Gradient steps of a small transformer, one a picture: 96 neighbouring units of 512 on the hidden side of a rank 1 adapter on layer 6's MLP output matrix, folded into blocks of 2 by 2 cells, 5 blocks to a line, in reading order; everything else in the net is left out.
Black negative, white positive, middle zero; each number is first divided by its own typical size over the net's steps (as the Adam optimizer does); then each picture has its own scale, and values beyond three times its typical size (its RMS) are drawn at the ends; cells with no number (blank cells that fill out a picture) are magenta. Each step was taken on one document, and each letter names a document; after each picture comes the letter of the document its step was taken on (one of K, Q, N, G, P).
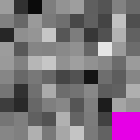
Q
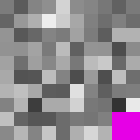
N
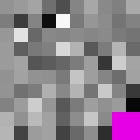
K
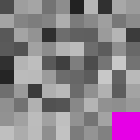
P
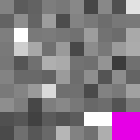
K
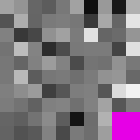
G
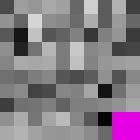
G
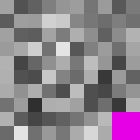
N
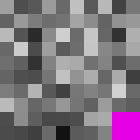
Q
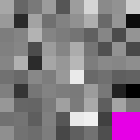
G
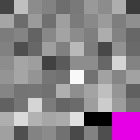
G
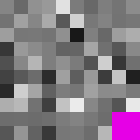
N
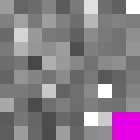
K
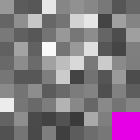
Q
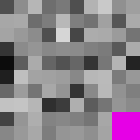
P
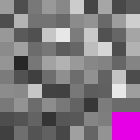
Q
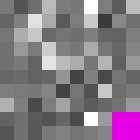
K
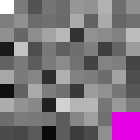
P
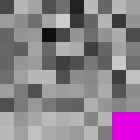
P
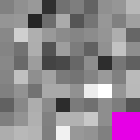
K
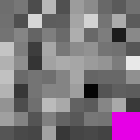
N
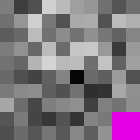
Q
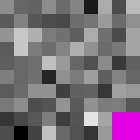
K
